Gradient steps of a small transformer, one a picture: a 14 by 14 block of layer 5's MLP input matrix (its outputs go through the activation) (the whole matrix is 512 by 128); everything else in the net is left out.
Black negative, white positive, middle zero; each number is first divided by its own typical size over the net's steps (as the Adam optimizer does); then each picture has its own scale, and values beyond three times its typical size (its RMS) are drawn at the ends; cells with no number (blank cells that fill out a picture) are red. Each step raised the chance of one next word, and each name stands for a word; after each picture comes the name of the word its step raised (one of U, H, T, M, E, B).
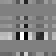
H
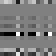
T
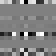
T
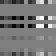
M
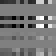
M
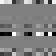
T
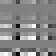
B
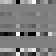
T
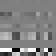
H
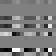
M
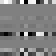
T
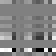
H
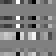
M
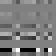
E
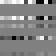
E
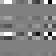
E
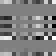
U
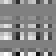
B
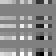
B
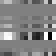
H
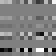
E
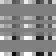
B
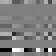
E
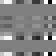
U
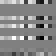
H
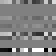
E
